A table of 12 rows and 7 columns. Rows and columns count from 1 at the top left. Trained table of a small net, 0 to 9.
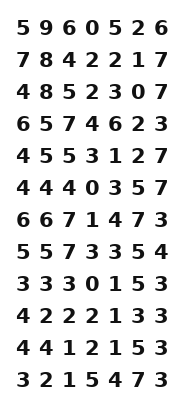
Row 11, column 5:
1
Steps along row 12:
down down up down up down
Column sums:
55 61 52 24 34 44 56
